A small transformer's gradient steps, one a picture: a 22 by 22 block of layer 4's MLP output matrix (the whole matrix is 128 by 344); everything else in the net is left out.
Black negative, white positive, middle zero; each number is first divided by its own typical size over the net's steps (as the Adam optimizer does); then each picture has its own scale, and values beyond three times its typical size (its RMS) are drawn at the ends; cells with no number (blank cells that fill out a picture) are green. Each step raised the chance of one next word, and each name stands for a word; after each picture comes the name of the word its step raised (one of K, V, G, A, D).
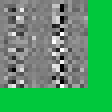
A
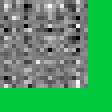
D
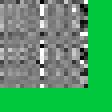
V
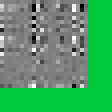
D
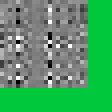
V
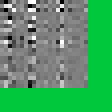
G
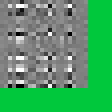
A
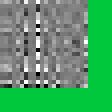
A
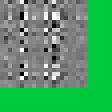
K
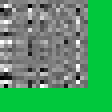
A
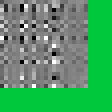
D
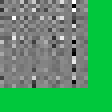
G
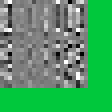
V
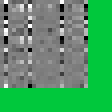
D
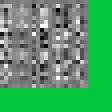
V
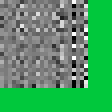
K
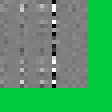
A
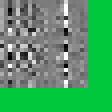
V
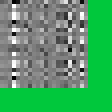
K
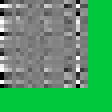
A
